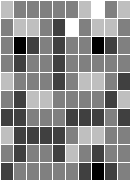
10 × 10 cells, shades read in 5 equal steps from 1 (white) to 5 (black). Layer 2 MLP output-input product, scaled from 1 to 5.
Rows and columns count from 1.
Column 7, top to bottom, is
2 3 3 3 2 3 4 2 3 4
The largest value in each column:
4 5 4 4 4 4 4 5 4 4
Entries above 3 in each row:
0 1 5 2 2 2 6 4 3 4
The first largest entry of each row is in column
2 5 2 2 5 2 1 2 2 8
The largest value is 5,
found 3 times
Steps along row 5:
up same same up down down same up up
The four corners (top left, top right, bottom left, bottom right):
2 2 4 3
